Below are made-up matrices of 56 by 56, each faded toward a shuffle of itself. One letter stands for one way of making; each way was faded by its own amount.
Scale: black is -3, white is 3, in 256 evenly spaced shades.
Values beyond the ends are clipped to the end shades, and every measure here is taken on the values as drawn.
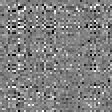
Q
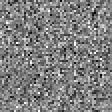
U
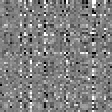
Q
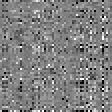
Q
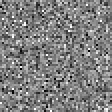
U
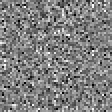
U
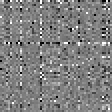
Q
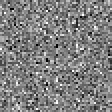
U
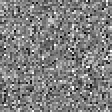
U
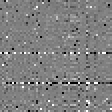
Q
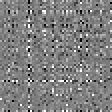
Q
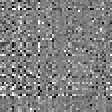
Q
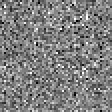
U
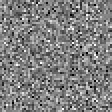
U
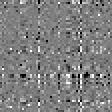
Q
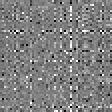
Q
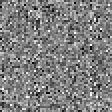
U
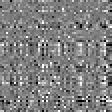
Q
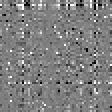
Q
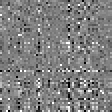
Q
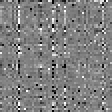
Q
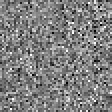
U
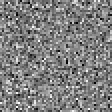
U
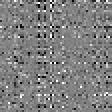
Q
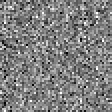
U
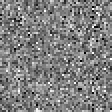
U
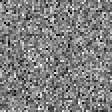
U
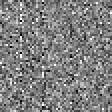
U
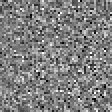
U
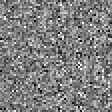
U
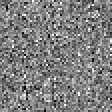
U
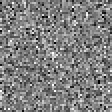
U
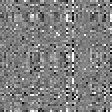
Q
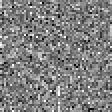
U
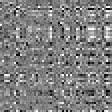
Q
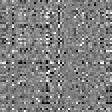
Q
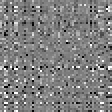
Q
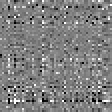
Q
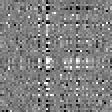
Q
